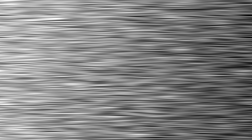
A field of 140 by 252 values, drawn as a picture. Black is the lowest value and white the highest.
Values rise toward the left. The values follow a bell shape. The grain runs across in streaks. Overall the values sit about 50% of the way up the scale.
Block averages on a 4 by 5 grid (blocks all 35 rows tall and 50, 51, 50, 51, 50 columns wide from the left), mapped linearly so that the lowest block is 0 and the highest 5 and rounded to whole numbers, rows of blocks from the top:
5 4 3 2 1
5 4 3 1 0
5 3 2 1 0
4 3 2 1 0
